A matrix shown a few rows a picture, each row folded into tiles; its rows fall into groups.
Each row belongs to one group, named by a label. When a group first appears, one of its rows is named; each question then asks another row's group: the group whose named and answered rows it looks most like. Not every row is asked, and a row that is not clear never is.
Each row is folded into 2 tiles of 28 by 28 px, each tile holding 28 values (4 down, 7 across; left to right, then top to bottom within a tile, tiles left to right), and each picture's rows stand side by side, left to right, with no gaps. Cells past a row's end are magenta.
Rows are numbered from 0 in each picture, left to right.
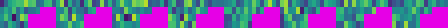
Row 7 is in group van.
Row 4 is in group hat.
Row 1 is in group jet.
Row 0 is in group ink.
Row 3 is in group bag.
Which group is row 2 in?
ink
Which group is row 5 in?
jet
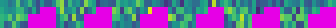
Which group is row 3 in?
bag
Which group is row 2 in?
ink
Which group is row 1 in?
jet
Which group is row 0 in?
van
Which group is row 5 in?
bag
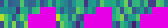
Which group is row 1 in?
bag
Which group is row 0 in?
bag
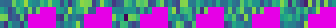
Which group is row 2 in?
ink
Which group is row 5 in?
jet
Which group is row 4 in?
ink
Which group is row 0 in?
ink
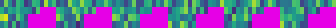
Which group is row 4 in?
hat
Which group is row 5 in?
van
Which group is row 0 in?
bag
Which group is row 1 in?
ink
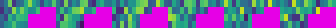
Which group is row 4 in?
jet
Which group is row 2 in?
hat
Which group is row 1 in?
hat
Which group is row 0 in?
hat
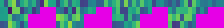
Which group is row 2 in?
jet
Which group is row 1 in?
bag
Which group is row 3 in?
van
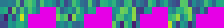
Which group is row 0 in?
hat
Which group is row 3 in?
van
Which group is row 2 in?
van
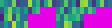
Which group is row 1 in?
hat
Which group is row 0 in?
jet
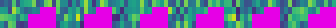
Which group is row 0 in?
ink
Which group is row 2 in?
hat
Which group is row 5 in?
hat
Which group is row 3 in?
hat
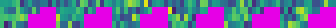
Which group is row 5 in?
hat
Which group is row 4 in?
van
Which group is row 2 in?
ink
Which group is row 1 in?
van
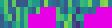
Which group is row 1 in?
ink
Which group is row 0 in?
jet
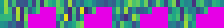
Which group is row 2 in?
ink
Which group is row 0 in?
jet
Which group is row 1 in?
jet
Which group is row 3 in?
jet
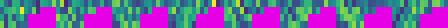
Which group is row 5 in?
hat
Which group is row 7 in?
hat
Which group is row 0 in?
van
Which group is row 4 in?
ink
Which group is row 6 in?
jet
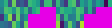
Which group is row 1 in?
van
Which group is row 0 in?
jet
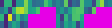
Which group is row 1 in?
hat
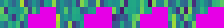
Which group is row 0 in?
bag
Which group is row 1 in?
van
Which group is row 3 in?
bag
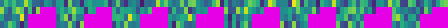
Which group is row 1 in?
jet
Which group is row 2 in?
bag
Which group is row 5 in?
van
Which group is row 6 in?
van
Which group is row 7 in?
bag
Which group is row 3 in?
ink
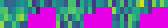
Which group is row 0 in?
van
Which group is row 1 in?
van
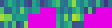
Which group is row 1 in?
van
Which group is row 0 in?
bag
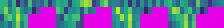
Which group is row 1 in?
hat
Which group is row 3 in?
jet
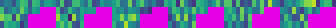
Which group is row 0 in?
bag
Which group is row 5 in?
ink
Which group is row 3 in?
jet
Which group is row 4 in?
jet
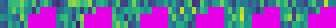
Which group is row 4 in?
jet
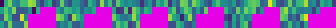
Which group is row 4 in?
hat
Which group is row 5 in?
ink
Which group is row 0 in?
ink
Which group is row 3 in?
ink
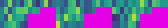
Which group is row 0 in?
hat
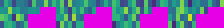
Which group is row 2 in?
bag
